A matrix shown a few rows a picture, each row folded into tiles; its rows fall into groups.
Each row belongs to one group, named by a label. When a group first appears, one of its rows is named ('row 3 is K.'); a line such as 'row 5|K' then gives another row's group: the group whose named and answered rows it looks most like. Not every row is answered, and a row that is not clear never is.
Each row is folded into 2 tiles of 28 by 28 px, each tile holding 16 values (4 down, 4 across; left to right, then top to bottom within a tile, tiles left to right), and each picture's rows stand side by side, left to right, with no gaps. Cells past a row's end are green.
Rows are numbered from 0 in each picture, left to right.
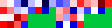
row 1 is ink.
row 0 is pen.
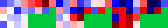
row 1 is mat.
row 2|mat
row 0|ink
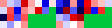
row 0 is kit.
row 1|mat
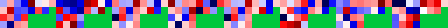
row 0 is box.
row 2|kit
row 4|kit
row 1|mat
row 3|kit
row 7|mat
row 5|pen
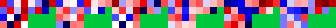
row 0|kit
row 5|ink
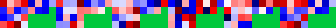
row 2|kit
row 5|pen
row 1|kit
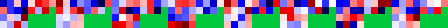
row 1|kit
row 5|box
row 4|kit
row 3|pen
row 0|mat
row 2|pen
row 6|ink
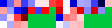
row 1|kit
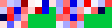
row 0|kit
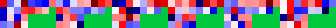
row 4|ink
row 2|ink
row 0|kit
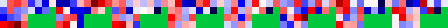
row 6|pen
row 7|box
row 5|mat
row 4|box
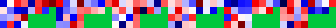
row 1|kit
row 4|mat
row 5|box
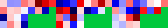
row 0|ink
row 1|ink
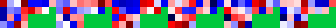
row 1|ink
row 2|mat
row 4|mat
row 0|kit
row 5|kit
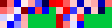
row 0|kit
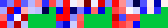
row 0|pen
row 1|box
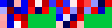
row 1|kit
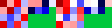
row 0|pen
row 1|pen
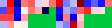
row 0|box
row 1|kit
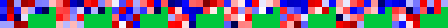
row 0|box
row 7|mat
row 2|pen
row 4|box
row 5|mat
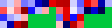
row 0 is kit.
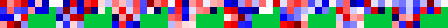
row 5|pen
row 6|box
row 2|ink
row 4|ink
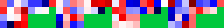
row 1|ink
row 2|box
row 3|kit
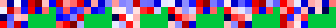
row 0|mat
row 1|pen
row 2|kit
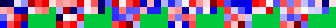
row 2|pen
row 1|pen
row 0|mat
